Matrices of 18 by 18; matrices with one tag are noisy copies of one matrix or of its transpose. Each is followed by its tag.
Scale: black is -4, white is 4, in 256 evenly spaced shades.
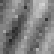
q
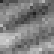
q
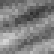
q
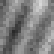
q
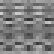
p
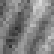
q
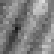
q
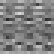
p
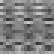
p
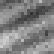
q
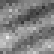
q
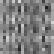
p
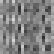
p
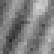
q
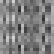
p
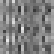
p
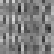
p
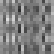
p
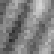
q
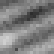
q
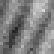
q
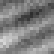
q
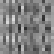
p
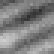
q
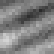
q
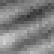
q
